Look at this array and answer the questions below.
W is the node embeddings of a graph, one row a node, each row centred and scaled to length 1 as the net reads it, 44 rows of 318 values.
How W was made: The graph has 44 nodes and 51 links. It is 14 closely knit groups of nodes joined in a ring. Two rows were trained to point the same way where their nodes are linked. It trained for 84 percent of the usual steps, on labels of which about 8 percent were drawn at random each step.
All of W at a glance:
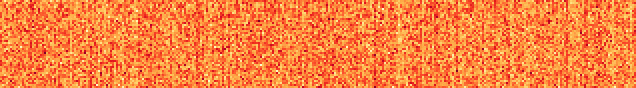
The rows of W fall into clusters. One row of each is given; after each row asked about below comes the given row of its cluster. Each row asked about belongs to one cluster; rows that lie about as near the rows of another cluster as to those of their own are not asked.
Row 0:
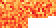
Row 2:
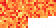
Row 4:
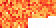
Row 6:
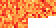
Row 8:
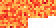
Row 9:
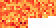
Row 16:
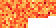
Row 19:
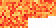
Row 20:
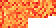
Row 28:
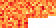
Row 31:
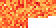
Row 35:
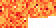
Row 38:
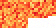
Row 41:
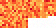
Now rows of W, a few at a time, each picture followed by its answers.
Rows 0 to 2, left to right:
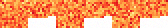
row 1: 4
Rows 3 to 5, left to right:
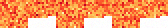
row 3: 2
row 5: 4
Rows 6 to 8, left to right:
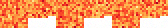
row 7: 8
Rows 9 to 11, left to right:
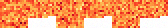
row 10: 16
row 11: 20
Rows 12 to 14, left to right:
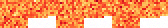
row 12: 19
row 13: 6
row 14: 35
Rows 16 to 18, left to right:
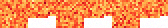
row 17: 8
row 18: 31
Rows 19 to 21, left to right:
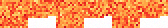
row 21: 0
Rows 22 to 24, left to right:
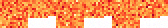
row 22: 28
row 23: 38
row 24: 6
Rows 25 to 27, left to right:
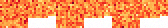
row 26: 9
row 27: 41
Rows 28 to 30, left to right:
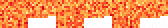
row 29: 9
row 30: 0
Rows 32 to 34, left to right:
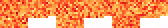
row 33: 28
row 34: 19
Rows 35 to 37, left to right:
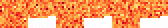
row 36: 20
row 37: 16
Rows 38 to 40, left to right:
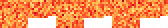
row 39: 41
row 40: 31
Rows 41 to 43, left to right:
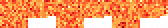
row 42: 35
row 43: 2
